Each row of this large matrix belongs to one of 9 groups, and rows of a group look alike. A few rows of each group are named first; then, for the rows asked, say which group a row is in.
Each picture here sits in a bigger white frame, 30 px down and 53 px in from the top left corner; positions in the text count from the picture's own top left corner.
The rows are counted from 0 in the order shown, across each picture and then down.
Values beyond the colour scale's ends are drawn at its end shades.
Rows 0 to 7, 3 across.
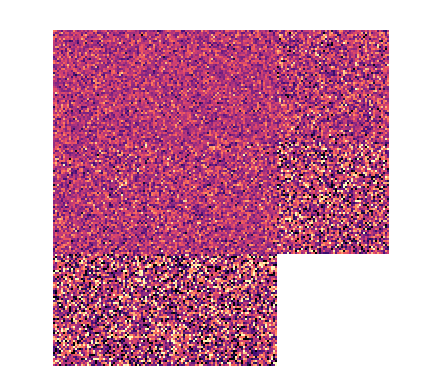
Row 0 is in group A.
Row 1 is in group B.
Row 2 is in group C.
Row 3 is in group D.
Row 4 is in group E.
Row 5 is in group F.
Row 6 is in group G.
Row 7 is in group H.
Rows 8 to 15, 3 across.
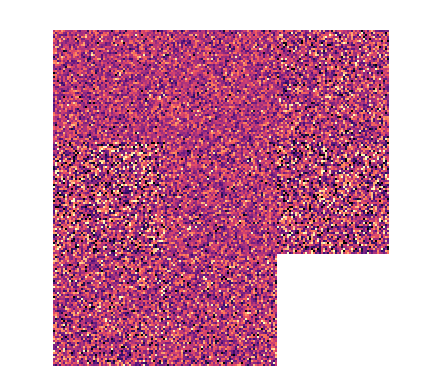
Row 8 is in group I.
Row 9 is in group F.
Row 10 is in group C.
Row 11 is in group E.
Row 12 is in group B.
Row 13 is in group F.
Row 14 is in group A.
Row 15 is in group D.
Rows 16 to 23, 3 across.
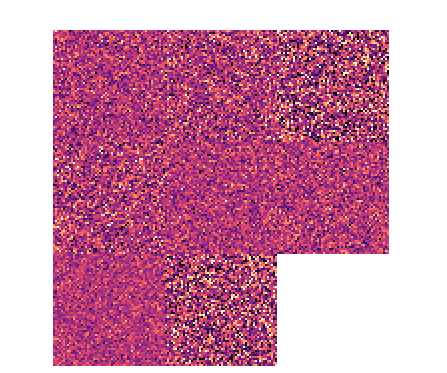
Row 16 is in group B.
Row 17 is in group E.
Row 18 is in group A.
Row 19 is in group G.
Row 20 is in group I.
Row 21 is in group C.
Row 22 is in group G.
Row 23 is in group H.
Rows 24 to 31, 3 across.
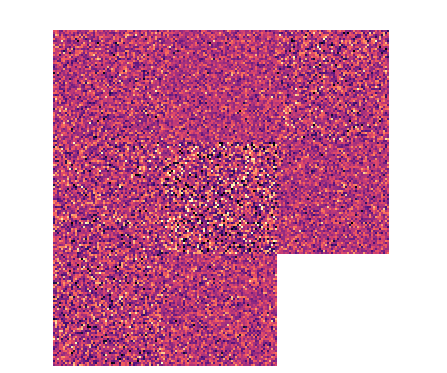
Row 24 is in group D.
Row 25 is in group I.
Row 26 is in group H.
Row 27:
A
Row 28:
G
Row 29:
I
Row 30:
D
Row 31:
I
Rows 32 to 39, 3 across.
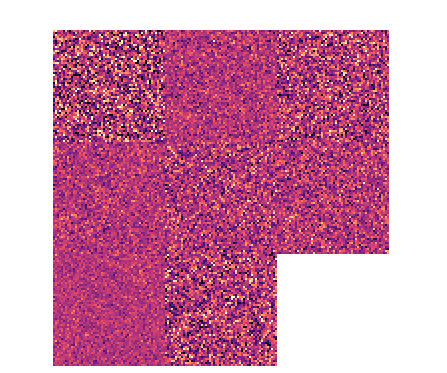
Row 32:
B
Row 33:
B
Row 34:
C
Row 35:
F
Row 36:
D
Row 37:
H
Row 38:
E
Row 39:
I
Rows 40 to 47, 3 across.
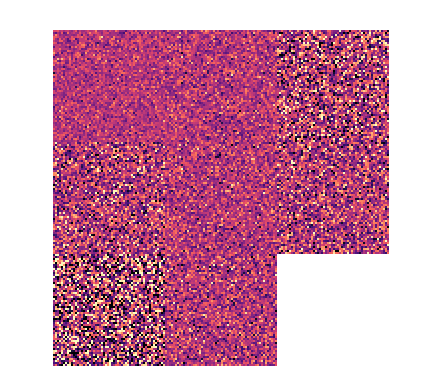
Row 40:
H
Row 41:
G
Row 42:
H
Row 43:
I
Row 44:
G
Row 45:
A
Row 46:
B
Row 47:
B
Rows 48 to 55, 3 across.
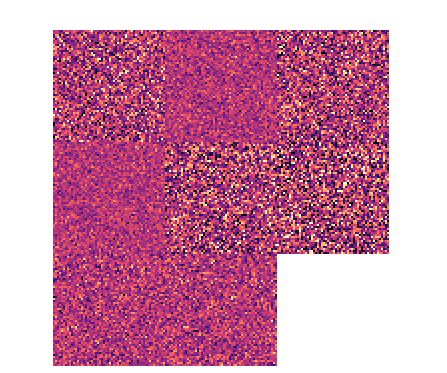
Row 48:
D
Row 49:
B
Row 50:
F
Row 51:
I
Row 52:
H
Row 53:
F
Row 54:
F
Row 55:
A
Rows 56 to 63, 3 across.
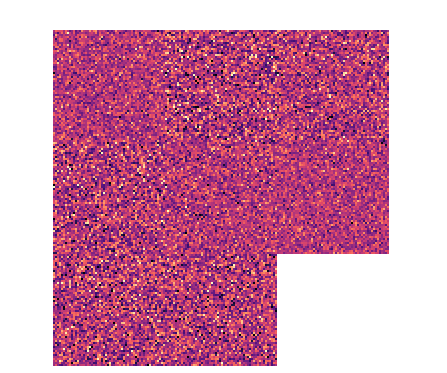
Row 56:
G
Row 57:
A
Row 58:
A
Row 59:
A
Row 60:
E
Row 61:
B
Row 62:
H
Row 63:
B
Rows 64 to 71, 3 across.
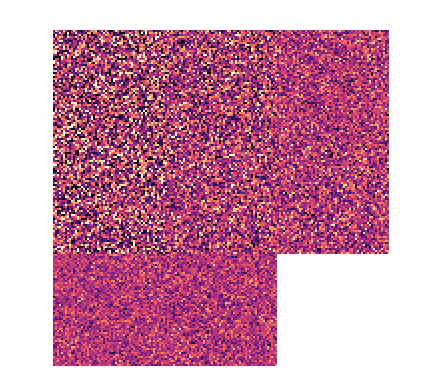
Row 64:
I
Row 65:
I
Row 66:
E
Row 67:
A
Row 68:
C
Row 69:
G
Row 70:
E
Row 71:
I
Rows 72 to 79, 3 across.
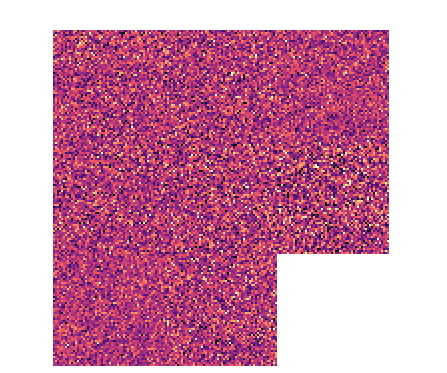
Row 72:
H
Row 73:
I
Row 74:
A
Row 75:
B
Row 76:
H
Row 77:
D
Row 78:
F
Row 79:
D
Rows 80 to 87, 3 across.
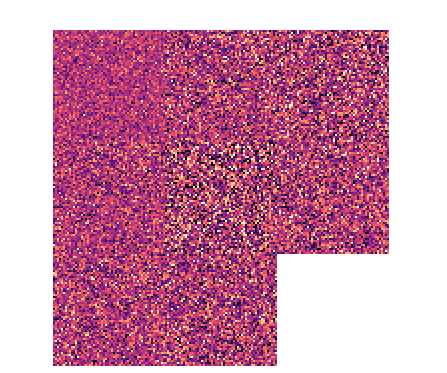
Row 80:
D
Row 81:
E
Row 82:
G
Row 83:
E
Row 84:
B
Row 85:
C
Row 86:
E
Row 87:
I
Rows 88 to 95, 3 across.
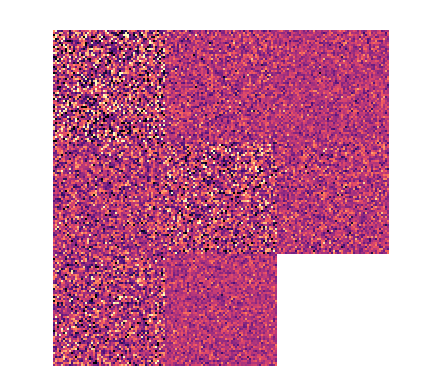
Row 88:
A
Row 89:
F
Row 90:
B
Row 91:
B
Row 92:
E
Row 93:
H
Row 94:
I
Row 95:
H
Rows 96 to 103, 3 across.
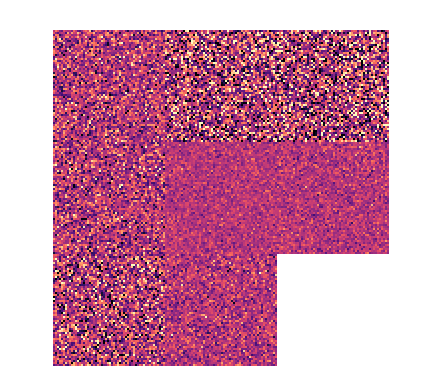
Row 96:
C
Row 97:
H
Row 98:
D
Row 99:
A
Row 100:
G
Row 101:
E
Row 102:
F
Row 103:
B
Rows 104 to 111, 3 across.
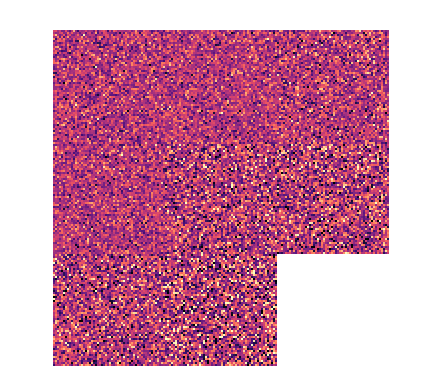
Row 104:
F
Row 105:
G
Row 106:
E
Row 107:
B
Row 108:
C
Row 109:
C
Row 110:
F
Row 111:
G
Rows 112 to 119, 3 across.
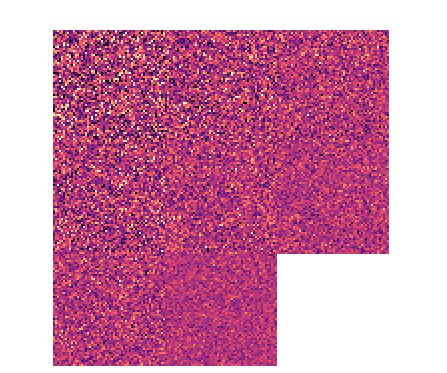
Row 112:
G
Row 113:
I
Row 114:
C
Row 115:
D
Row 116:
G
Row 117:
I
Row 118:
D
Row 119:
B
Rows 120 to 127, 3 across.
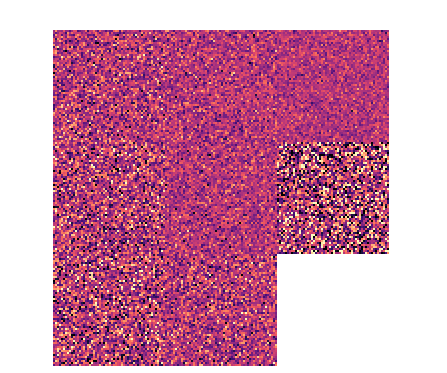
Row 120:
I
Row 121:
A
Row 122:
B
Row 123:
D
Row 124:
I
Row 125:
H
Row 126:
C
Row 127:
H
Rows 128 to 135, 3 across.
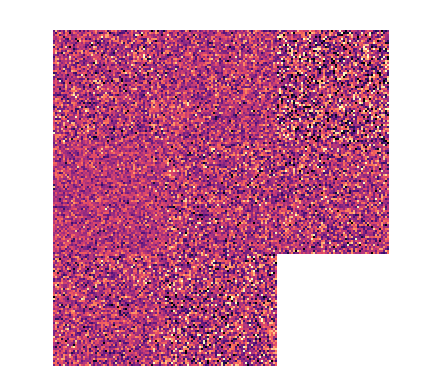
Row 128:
E
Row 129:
F
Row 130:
A
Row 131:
C
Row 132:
E
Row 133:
H
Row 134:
E
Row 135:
G
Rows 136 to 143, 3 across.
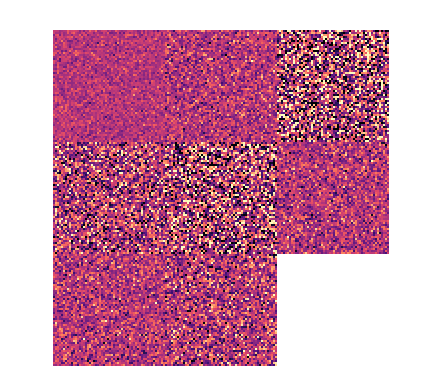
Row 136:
D
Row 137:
D
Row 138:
E
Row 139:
D
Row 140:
H
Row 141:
B
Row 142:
C
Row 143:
H
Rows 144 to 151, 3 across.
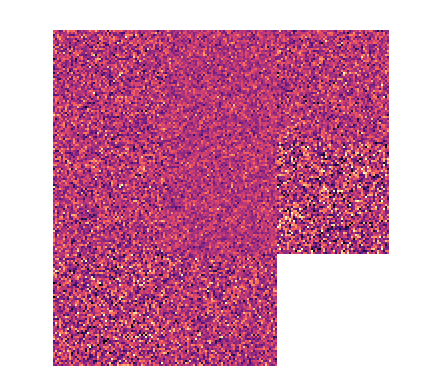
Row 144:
D
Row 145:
C
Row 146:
I
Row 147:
A
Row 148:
C
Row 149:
F
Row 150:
D
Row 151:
F
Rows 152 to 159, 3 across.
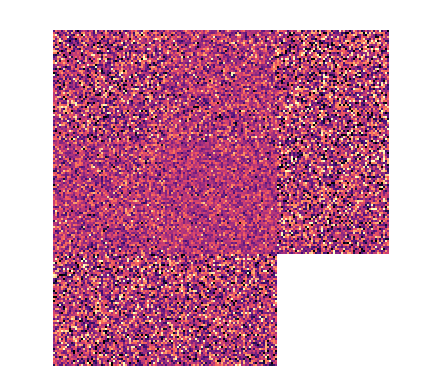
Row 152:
F
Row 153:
A
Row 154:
H
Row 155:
D
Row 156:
B
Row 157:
F
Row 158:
F
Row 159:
B
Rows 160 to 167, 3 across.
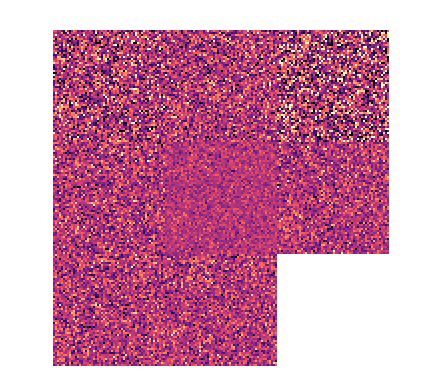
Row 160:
F
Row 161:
E
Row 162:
G
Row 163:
B
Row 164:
H
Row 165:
F
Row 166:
E
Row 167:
H
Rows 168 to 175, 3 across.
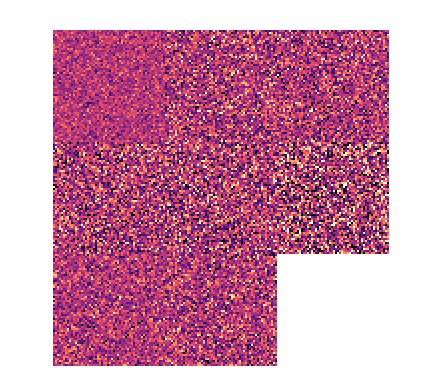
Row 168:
D
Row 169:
G
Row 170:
F
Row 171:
F
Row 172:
A
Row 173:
G
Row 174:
I
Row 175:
G
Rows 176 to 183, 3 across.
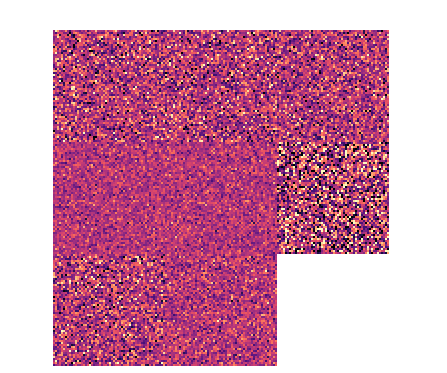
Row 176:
E
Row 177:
G
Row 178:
I
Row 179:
B
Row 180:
B
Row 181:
H
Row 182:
H
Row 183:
C
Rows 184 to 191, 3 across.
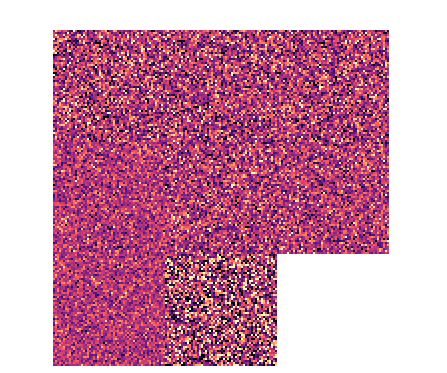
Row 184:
F
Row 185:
A
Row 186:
F
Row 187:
H
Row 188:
F
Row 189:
E
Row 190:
D
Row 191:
C
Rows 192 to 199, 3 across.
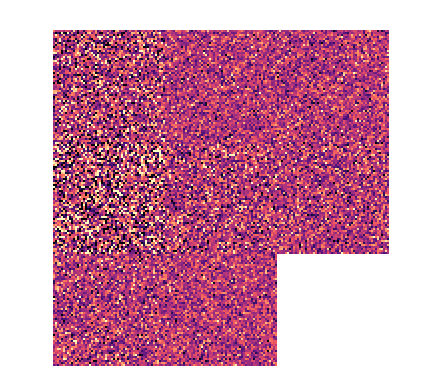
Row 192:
H
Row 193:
D
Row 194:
I
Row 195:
F
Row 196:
C
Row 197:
E
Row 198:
C
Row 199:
C
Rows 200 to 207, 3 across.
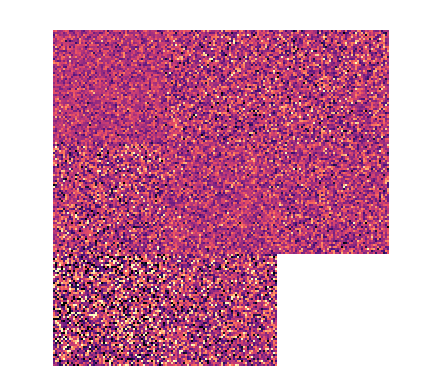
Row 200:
B
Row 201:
D
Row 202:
F
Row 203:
F
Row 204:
G
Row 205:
A
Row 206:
B
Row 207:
G
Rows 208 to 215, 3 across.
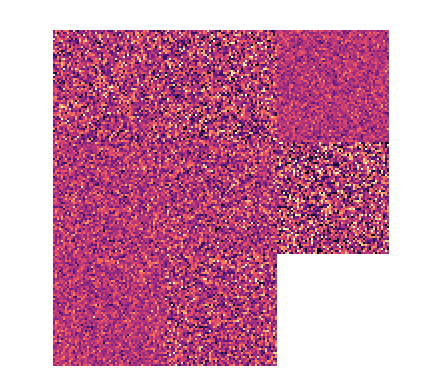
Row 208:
F
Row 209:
C
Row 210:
D
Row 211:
E
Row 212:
D
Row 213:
E
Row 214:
E
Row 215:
E
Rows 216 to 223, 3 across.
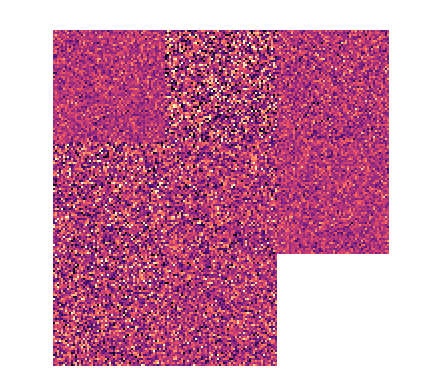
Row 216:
F
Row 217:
F
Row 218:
D
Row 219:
G
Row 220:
A
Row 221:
G
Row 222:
E
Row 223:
D
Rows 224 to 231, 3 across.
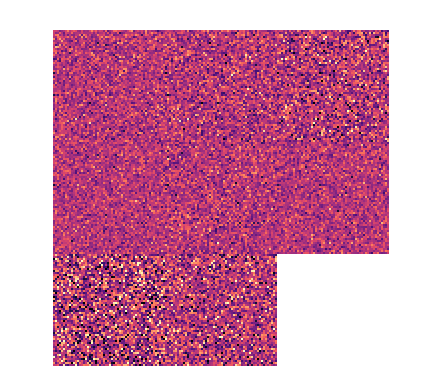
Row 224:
D
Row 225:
D
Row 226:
H
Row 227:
D
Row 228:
F
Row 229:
H
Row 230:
G
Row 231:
G
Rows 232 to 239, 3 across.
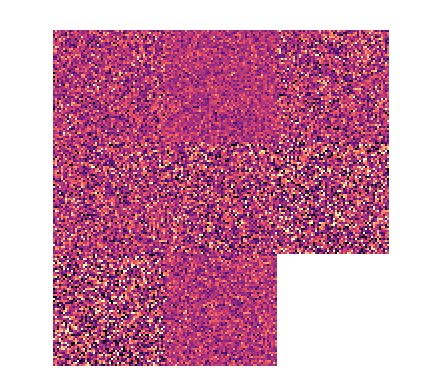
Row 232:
I
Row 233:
A
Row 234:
E
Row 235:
E
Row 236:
H
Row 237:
G
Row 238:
F
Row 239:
E
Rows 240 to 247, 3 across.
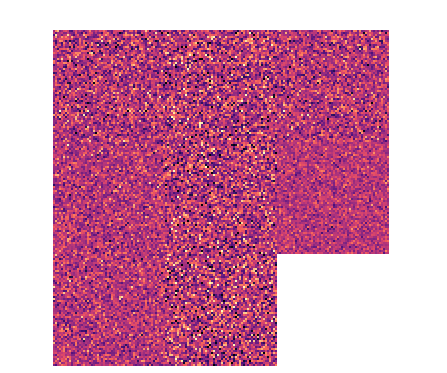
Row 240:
B
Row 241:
H
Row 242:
B
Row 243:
G
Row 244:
H
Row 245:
D
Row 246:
A
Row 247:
F
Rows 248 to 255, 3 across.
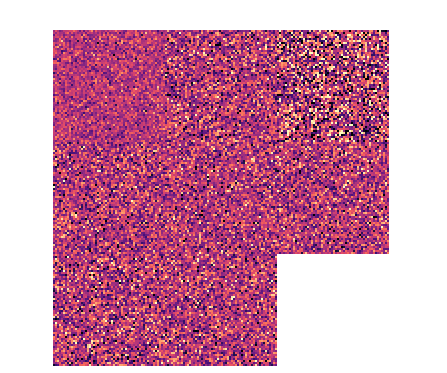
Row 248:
D
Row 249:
C
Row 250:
C
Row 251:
F
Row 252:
G
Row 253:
D
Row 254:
C
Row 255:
A
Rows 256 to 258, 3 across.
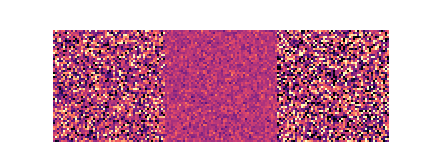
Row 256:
C
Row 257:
I
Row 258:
D
